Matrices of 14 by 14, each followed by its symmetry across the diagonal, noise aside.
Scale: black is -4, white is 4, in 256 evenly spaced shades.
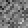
symmetric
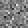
antisymmetric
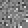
symmetric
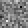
antisymmetric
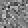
antisymmetric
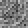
symmetric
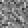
antisymmetric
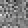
antisymmetric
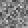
symmetric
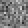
neither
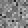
symmetric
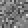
symmetric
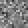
neither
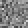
neither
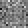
antisymmetric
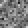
symmetric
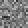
neither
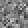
antisymmetric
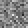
neither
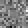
antisymmetric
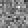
neither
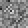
symmetric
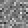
neither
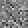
neither
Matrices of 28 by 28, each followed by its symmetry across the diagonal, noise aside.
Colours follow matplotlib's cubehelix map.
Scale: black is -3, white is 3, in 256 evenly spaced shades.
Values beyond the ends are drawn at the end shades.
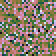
antisymmetric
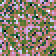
symmetric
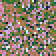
antisymmetric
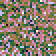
neither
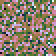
antisymmetric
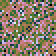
symmetric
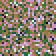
antisymmetric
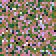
neither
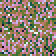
neither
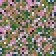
symmetric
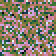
neither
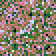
symmetric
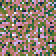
neither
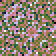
symmetric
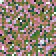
symmetric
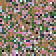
antisymmetric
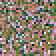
antisymmetric
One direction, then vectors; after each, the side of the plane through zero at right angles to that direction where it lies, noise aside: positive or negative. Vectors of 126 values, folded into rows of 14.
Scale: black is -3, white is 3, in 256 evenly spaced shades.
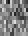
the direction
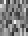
positive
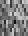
negative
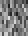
positive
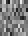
positive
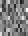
negative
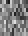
positive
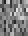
negative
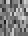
negative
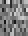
negative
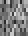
negative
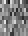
positive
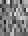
negative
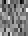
negative
